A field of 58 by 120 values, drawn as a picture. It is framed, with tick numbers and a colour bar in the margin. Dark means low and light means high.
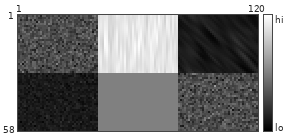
It is made of 2 by 3 panels. Panel 1,1: low, fine-grained. Panel 1,2: very high, streaked downward, faint in contrast. Panel 1,3: very low, slanting down to the right, faint in contrast. Panel 2,1: very low, fine-grained, faint in contrast. Panel 2,2: middling, flat. Panel 2,3: low, fine-grained.
